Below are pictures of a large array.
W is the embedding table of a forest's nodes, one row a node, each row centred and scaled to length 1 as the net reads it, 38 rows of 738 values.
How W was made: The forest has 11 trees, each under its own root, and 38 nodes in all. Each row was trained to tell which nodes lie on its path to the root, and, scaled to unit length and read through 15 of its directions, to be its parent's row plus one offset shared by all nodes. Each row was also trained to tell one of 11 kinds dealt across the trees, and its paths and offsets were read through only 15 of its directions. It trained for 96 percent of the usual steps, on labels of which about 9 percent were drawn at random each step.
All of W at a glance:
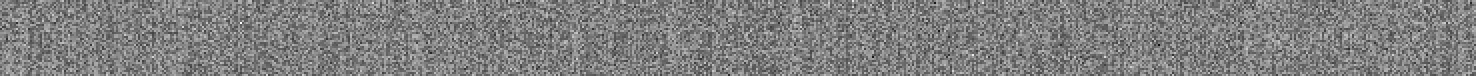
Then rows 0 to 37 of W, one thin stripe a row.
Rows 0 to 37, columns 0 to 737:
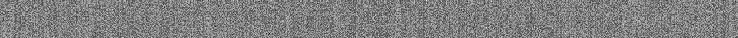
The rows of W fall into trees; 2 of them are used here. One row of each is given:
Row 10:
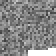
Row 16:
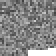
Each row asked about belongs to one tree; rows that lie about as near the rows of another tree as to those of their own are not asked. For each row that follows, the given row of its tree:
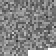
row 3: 16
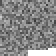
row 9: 10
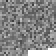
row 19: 16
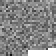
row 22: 10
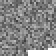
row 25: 16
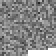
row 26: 16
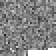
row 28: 10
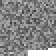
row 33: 10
